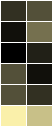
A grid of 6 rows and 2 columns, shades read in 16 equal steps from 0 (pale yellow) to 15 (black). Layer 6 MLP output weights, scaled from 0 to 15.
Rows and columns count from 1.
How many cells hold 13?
1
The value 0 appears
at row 6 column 1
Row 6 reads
0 3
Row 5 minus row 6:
10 9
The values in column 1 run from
0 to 15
